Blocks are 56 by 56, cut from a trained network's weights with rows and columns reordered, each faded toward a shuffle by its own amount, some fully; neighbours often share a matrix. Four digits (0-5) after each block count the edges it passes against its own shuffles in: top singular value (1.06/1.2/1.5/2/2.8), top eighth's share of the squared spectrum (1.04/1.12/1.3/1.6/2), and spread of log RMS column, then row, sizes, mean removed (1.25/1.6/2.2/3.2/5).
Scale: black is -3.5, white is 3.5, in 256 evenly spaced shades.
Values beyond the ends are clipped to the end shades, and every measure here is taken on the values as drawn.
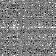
3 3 2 1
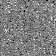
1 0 0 0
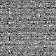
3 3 2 0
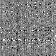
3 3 0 2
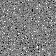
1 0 0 0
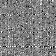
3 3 0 2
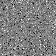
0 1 0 0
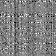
3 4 0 3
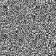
3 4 2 0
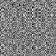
4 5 3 1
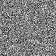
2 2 0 0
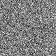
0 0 0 0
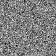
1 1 0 0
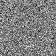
0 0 0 0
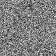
0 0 0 0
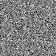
0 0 0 0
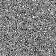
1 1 0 0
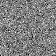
0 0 0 0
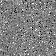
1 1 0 0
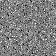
1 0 0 0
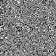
3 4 2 1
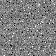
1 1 0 0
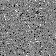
1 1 0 0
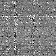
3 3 2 1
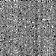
2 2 0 2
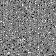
1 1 0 0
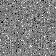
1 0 0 0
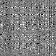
3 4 0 3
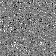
1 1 0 1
